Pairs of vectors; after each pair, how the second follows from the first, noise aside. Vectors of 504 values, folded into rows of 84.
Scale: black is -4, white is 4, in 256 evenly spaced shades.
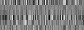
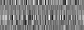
negated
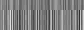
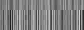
negated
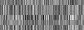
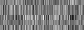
negated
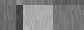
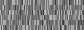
shuffled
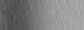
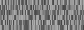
shuffled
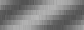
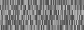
shuffled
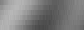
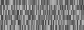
shuffled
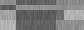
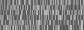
shuffled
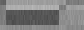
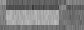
negated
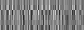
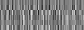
negated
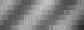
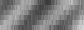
negated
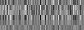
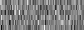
shuffled
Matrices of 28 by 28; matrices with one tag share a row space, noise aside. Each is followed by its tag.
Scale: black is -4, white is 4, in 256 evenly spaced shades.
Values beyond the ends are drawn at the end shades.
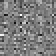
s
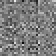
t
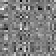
s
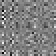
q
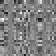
s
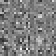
s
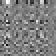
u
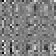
q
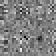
s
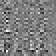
u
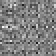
t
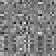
s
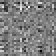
s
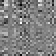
s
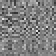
t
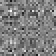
t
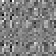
q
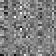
s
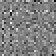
q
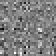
s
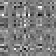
s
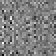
q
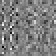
q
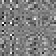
q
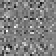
u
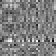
t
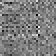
t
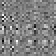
q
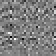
t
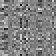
s
